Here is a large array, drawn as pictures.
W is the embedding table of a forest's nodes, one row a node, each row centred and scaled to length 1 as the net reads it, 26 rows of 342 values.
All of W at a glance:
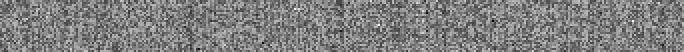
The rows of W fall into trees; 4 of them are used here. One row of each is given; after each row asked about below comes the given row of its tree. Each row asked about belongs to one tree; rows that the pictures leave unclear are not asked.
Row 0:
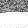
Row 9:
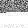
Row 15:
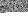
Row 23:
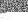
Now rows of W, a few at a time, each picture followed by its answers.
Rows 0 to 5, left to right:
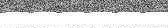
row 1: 0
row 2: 15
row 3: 15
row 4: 23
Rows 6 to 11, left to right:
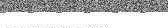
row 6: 15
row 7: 0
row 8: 15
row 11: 0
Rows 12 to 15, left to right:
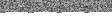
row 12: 0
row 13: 9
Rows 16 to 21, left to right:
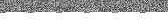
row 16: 23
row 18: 15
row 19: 0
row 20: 15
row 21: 23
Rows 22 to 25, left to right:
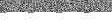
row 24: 9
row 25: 23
